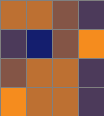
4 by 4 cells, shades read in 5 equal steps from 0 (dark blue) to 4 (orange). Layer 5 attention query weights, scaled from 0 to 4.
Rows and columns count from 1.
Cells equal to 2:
3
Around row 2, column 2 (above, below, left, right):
3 3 1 2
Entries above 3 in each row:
0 1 0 1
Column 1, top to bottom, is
3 1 2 4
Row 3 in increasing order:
1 2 3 3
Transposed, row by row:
3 1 2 4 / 3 0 3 3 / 2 2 3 3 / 1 4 1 1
